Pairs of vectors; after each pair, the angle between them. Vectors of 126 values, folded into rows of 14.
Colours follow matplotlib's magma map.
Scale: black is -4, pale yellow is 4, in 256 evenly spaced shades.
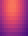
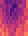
nearly opposite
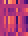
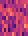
partly opposed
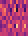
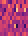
nearly opposite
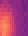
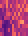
partly opposed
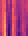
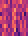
partly aligned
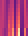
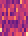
orthogonal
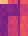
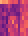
nearly parallel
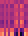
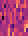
orthogonal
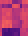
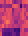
nearly parallel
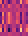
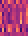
nearly opposite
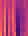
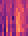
nearly opposite
